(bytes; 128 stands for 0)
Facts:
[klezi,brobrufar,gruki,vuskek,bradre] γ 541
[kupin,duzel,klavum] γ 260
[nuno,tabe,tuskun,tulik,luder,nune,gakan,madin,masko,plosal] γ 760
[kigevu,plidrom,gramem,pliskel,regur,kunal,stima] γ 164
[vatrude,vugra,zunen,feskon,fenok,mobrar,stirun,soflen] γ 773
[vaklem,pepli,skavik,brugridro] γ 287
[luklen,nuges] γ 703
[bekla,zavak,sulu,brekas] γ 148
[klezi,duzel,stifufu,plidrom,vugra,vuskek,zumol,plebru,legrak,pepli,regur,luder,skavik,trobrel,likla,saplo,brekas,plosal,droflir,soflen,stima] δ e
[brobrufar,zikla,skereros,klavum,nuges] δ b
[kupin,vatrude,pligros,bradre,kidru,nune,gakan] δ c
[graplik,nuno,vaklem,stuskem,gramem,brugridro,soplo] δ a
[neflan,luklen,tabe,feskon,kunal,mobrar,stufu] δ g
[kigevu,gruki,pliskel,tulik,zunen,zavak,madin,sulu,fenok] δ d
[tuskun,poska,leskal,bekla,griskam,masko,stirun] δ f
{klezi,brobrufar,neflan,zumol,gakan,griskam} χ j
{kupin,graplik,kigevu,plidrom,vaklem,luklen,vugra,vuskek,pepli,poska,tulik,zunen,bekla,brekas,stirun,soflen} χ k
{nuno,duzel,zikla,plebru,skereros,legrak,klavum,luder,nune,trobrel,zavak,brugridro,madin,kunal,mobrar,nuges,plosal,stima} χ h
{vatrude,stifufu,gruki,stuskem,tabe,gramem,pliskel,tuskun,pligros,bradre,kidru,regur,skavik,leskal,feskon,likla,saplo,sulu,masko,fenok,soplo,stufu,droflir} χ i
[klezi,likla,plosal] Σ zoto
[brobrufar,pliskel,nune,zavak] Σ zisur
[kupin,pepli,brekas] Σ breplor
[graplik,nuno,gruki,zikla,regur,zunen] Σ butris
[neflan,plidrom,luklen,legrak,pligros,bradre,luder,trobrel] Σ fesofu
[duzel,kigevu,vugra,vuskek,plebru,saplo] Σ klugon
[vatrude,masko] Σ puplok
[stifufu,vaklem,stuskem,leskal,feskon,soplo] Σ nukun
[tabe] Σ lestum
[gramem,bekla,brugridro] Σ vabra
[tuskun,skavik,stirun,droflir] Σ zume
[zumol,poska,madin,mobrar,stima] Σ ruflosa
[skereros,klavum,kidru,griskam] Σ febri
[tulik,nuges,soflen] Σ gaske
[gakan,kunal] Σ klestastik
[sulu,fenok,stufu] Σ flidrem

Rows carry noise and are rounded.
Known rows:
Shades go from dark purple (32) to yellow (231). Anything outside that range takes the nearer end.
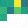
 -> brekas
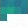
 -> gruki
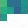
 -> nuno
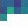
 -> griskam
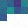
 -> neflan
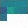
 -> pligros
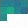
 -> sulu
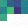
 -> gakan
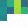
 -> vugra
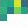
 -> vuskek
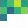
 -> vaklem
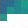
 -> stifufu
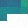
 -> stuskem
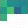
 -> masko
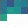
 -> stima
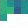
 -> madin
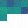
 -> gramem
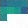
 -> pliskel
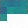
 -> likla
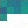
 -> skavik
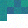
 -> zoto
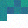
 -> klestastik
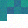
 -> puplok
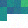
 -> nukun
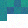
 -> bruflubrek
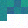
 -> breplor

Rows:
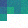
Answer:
leskal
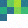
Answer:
zunen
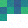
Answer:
duzel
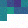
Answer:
brobrufar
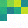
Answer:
kupin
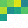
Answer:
tulik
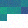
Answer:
kunal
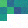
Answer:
luder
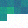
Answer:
zavak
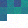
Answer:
mobrar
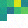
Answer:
pepli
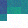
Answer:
vatrude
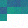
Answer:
plebru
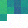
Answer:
tabe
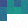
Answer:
fenok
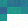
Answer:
saplo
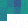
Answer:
brugridro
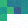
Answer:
nune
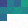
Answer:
feskon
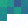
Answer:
klugon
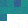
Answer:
stufu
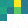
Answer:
plidrom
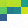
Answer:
luklen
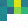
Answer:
soflen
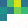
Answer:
stirun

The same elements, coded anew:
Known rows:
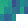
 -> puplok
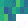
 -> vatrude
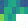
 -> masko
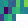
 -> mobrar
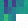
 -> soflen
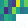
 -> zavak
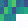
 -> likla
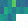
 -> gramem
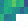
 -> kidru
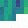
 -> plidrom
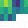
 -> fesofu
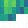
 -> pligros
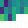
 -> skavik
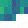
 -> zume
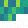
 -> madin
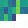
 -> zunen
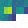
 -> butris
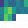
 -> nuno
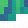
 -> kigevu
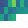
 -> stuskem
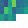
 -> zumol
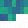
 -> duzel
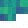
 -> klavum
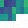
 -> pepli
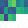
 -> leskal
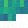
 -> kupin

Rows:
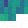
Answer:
klezi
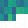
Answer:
poska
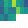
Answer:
stufu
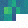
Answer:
graplik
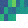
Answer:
stifufu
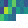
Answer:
regur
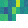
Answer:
sulu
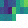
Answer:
vaklem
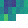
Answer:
brekas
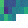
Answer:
vugra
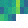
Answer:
gruki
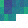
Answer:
vuskek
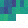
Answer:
bekla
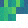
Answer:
gakan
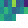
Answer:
saplo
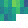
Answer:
pliskel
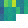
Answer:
neflan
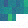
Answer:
stima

